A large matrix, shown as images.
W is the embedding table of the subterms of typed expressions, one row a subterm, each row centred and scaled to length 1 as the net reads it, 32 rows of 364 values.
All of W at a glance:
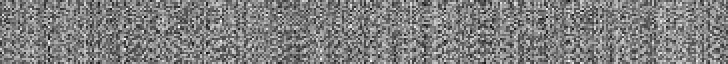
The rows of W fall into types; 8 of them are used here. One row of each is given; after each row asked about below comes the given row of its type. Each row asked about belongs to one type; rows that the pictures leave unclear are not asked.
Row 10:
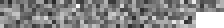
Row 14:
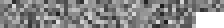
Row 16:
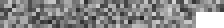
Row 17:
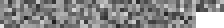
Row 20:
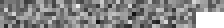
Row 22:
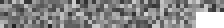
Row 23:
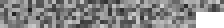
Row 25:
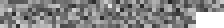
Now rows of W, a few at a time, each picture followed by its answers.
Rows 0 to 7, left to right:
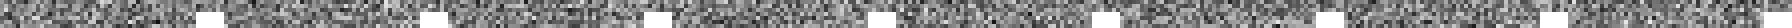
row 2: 23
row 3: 16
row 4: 22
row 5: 10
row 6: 20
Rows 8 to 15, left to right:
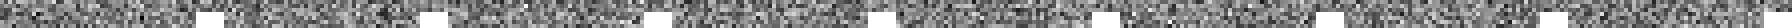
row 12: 23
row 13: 14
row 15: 22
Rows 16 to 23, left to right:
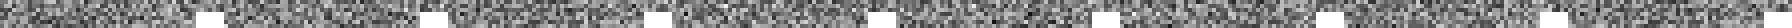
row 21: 17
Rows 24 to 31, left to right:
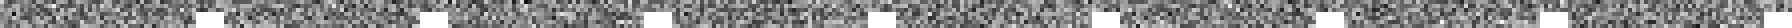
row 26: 17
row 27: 23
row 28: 22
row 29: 25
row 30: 10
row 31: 20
